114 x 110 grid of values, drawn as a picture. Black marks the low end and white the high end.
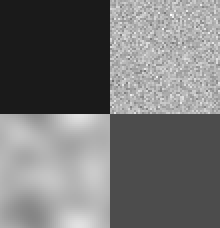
It is made of 2 by 2 panels. Panel 1,1: very low, flat. Panel 1,2: high, fine-grained. Panel 2,1: high, smooth. Panel 2,2: low, flat.
